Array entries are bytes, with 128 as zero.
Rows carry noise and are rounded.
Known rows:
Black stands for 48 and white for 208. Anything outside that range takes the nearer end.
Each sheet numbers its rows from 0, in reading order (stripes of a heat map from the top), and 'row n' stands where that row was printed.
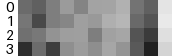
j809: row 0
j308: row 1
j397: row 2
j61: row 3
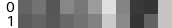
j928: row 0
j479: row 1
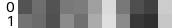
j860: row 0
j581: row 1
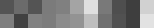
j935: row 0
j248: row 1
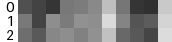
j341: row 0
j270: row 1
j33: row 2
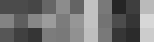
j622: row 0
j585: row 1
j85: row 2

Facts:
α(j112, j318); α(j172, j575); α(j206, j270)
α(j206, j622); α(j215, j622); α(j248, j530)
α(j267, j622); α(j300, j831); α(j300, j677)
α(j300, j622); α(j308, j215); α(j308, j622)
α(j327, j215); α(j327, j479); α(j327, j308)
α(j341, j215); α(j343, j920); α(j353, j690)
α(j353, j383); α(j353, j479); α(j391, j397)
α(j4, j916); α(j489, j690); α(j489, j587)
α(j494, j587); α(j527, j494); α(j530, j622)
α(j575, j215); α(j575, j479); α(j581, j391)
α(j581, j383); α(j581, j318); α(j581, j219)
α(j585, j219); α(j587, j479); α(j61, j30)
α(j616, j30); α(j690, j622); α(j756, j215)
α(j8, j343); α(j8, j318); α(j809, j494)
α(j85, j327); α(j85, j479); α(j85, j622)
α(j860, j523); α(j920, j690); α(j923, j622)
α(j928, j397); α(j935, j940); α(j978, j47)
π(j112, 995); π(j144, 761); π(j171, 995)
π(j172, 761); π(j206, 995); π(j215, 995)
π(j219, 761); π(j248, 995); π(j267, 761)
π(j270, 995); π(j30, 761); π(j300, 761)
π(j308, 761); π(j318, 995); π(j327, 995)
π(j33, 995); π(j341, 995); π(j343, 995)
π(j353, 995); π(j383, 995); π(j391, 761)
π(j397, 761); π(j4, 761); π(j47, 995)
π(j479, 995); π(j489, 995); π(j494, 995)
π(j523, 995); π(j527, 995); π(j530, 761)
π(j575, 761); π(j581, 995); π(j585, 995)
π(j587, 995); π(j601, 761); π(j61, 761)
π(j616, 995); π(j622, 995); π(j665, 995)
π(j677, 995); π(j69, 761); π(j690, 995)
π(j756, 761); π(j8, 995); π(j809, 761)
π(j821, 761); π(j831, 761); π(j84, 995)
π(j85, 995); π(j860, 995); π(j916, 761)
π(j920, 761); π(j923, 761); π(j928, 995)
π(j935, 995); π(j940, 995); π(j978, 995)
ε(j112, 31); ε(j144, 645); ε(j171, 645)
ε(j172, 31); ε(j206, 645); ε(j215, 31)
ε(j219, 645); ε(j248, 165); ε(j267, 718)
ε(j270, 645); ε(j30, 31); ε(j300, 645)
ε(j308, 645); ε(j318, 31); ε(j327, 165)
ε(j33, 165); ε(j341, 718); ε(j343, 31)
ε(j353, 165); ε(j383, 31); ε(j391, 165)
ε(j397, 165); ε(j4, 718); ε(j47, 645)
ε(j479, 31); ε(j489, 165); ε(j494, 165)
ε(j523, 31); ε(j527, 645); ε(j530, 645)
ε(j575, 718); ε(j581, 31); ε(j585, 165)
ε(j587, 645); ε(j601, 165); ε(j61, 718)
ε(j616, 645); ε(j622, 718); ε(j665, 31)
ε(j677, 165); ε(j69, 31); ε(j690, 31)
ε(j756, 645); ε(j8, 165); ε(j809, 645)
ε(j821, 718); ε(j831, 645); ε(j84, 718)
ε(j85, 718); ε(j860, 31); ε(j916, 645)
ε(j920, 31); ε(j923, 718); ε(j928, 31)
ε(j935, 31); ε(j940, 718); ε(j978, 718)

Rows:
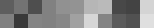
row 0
j920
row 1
j206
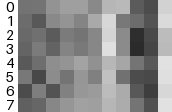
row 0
j219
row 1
j616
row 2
j383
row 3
j318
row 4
j916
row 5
j677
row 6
j69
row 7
j144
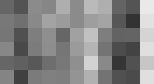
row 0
j831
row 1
j391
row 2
j527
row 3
j353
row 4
j690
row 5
j327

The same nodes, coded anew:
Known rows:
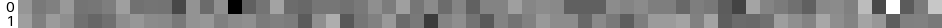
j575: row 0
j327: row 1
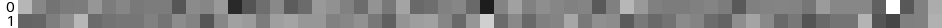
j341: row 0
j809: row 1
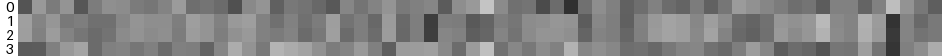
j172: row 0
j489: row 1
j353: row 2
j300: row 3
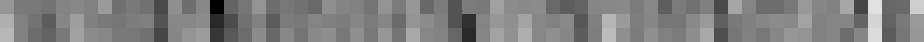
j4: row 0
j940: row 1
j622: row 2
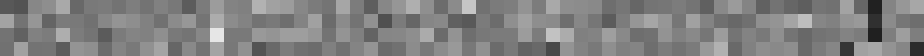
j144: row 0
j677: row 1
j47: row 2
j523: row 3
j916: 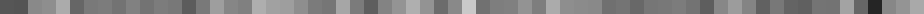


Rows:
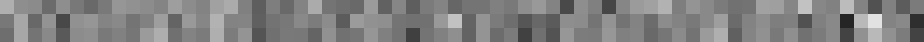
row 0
j494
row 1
j215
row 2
j343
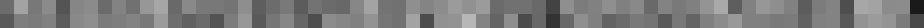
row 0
j479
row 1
j30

